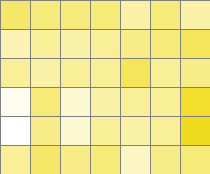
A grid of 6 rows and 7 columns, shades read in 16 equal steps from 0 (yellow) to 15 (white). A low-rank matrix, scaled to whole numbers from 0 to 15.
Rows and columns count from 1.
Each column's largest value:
15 9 12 9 11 8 9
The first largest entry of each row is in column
5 1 2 1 1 5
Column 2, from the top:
6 8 9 6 7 5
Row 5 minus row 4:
1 1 0 -1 1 0 -1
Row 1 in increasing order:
5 6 6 6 6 9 9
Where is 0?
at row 5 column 7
